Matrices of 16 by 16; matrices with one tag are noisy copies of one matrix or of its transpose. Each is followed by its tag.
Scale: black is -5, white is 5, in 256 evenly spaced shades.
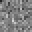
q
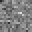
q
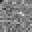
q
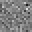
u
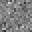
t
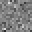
t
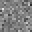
t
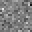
t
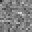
q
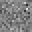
u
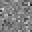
t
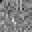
q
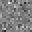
t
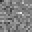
q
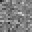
q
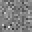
u
